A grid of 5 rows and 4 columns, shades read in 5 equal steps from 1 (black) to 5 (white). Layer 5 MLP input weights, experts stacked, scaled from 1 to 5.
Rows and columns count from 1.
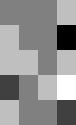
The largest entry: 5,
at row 4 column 4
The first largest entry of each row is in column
4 1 1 4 1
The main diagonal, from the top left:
3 3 3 5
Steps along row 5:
down same down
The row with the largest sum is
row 3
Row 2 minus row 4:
2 0 -1 -4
